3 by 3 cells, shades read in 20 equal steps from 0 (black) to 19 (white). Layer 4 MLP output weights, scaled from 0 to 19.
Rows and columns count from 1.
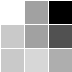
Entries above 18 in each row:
1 0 0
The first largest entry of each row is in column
1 1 2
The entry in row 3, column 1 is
15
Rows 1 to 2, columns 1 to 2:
19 12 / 15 12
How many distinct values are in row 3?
3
